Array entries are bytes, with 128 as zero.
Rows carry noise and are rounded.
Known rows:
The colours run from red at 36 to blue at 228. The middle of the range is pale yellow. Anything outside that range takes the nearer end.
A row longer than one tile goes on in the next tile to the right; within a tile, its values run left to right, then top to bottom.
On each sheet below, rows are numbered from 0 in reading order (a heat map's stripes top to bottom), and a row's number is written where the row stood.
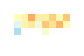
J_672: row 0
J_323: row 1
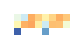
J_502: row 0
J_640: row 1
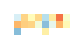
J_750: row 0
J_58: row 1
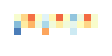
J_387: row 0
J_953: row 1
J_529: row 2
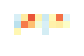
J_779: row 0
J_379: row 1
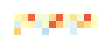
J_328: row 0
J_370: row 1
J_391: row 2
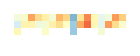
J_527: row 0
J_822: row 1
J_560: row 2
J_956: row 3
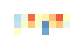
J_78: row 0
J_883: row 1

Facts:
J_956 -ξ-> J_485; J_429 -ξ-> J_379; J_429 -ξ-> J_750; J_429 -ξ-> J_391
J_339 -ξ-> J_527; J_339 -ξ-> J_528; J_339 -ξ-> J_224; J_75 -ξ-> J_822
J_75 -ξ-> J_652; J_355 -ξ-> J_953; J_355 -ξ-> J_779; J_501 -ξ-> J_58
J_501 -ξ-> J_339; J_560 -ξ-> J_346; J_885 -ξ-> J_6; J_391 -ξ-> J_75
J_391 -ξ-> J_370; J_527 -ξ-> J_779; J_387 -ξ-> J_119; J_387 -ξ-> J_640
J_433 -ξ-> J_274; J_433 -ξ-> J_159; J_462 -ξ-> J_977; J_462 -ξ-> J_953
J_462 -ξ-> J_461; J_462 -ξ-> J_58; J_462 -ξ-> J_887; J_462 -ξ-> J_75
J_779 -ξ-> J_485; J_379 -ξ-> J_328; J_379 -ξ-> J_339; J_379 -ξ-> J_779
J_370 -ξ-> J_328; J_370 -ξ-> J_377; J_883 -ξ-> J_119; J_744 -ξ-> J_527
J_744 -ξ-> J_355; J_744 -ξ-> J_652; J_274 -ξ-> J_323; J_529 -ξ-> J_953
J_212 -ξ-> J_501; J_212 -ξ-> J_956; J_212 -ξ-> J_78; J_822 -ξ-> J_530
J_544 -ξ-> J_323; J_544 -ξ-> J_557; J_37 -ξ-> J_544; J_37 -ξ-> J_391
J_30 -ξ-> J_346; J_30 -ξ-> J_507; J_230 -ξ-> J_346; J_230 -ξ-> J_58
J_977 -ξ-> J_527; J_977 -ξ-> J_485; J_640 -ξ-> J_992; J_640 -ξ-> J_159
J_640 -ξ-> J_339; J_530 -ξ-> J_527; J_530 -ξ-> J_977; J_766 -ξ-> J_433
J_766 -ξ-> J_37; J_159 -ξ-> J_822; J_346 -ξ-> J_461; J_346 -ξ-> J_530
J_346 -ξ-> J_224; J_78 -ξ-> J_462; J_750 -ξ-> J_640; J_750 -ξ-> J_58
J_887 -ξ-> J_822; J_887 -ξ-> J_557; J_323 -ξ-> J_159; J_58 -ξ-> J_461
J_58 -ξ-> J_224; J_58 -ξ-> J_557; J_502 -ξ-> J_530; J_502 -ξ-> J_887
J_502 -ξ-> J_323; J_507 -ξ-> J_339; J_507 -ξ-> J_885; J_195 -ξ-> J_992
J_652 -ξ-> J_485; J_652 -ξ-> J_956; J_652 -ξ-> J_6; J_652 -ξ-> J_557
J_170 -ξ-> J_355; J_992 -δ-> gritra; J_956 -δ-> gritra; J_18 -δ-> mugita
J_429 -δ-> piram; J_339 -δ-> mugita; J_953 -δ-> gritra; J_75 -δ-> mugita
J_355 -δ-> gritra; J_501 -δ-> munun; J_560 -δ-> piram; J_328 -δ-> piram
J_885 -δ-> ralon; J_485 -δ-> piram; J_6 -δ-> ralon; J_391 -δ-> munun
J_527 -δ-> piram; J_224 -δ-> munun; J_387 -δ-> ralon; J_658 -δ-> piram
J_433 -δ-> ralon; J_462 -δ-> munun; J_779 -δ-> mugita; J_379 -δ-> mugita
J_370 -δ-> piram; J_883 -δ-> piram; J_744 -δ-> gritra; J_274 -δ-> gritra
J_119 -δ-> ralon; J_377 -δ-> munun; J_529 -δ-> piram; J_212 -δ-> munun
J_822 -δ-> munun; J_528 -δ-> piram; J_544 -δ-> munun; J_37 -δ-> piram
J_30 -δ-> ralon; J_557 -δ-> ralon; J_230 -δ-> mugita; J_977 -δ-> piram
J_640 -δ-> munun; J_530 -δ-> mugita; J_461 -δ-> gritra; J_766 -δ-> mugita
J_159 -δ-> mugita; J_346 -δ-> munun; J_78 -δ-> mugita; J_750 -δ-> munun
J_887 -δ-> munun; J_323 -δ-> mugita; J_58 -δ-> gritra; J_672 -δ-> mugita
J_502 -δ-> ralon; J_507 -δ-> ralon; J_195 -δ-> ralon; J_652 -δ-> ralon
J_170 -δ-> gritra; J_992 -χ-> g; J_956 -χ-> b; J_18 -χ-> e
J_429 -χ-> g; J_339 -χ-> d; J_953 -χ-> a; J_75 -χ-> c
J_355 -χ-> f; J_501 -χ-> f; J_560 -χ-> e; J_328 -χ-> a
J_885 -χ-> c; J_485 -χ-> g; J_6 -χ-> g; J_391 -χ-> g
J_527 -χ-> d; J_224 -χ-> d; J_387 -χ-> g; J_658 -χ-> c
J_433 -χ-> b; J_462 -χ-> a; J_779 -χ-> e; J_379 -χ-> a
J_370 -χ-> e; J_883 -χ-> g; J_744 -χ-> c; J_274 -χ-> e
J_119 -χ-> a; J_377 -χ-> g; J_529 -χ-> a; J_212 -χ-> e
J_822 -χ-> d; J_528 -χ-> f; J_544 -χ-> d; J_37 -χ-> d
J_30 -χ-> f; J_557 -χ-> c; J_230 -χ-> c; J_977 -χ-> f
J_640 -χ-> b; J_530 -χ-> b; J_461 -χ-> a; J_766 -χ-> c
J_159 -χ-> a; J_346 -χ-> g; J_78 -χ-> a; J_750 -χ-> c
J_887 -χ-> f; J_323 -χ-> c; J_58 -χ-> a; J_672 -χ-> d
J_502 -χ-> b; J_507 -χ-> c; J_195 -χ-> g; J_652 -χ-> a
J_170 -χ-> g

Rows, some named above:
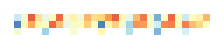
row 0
J_346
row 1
J_370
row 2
J_822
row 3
J_992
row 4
J_18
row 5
J_212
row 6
J_75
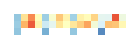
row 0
J_560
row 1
J_30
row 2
J_230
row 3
J_429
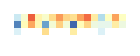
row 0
J_346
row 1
J_224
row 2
J_992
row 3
J_501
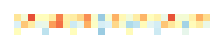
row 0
J_377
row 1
J_274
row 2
J_159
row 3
J_30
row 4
J_528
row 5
J_391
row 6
J_339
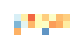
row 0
J_461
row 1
J_433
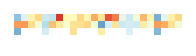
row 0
J_744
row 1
J_170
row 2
J_557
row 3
J_119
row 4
J_501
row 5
J_744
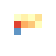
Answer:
J_766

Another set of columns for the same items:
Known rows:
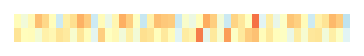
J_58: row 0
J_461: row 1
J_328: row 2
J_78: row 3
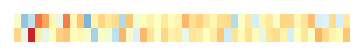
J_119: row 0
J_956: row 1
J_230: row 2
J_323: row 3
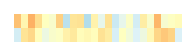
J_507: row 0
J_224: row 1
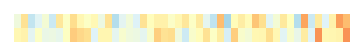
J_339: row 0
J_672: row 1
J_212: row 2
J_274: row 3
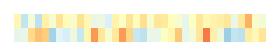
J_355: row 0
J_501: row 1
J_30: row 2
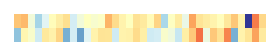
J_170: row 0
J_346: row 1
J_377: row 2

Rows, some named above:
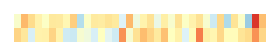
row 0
J_346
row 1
J_640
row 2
J_370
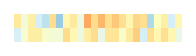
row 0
J_779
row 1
J_230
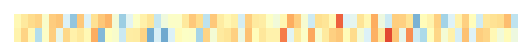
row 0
J_766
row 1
J_170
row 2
J_502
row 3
J_328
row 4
J_992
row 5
J_953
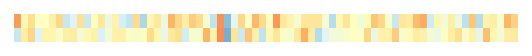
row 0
J_744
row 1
J_779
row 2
J_560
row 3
J_429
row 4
J_379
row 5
J_18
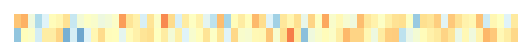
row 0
J_170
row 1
J_159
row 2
J_212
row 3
J_528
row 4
J_391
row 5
J_557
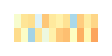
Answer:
J_433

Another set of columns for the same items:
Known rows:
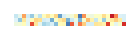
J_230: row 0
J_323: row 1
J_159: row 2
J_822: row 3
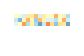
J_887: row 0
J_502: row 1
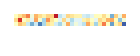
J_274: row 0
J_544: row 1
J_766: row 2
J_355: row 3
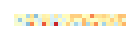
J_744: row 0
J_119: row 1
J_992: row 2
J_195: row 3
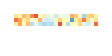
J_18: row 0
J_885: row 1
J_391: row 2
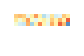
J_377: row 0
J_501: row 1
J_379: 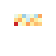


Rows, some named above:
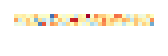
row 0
J_528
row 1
J_159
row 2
J_779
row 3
J_370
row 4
J_30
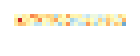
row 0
J_212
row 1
J_170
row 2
J_766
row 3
J_30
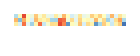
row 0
J_346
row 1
J_640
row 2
J_30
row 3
J_433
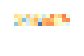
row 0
J_433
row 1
J_560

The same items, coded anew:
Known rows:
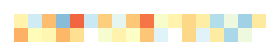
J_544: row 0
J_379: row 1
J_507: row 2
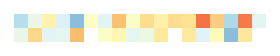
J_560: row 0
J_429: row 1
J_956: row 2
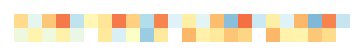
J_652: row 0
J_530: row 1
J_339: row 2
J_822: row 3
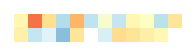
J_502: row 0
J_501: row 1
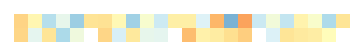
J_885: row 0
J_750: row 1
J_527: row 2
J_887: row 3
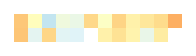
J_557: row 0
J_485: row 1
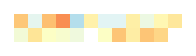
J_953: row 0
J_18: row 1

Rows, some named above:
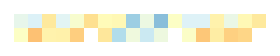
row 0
J_779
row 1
J_766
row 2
J_18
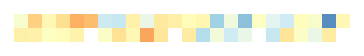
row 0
J_391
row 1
J_274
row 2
J_766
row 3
J_30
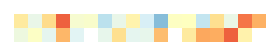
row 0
J_159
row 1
J_560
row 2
J_370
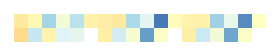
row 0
J_323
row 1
J_744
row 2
J_230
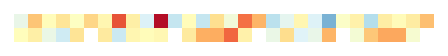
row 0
J_346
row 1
J_640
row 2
J_370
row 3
J_560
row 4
J_528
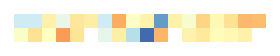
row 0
J_274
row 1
J_170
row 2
J_391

